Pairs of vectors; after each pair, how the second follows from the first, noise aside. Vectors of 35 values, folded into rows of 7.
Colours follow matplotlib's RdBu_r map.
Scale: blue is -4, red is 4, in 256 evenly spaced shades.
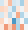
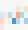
partly zeroed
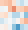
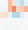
partly zeroed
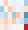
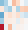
wrapped around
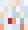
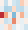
wrapped around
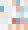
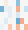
partly zeroed
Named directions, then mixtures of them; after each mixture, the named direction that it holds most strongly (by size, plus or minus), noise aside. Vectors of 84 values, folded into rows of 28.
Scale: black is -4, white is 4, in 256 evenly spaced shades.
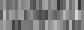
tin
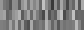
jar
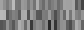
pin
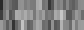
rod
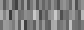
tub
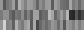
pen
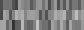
rod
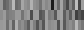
jar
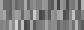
jar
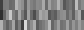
tub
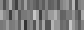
tub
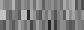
pin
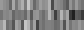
pen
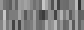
tin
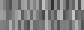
jar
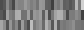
pin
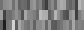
tin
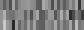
pen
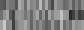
pen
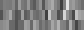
jar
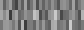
tub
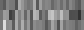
pen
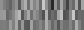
jar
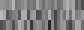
pin
